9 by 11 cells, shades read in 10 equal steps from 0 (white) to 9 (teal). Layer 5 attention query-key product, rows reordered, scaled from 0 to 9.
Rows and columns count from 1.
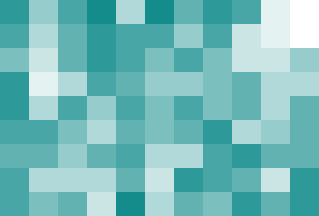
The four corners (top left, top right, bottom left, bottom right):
8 0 7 8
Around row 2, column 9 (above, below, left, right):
7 2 7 1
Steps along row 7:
same down up up down same up up down same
